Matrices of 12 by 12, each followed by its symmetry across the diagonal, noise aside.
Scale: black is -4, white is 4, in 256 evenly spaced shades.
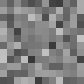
antisymmetric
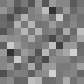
symmetric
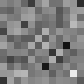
symmetric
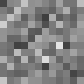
symmetric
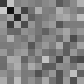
symmetric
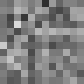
antisymmetric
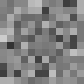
symmetric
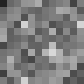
symmetric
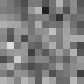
antisymmetric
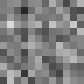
antisymmetric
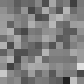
antisymmetric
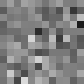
antisymmetric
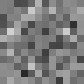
symmetric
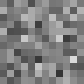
antisymmetric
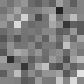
symmetric
